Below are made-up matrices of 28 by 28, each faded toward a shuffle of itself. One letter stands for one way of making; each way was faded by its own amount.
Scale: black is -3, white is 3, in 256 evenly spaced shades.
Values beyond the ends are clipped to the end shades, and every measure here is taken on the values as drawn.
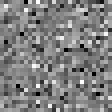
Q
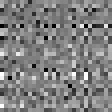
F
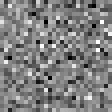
Q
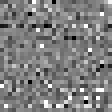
Q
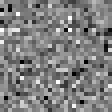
Q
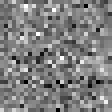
Q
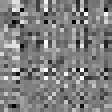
F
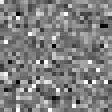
Q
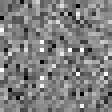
Q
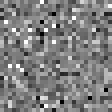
Q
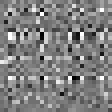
F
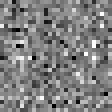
Q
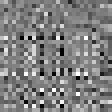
F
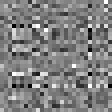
F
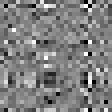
F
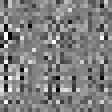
F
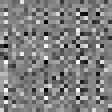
F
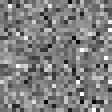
Q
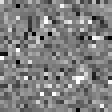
Q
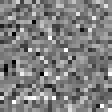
Q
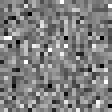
Q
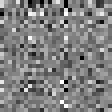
F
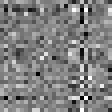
F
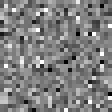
Q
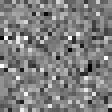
Q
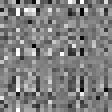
F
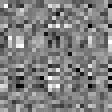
F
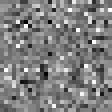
Q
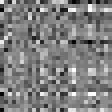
F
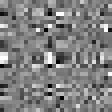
F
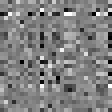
F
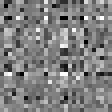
F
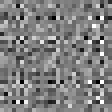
F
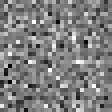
Q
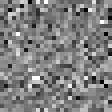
Q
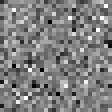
Q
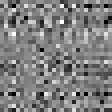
F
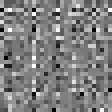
F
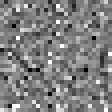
Q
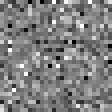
Q
